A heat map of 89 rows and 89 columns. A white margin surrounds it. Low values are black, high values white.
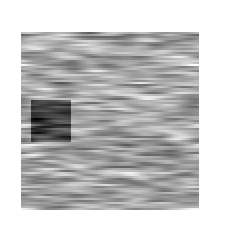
Odd patch: lower, in the middle left. Ninth with the lowest average: middle left. Grain: streaks across.
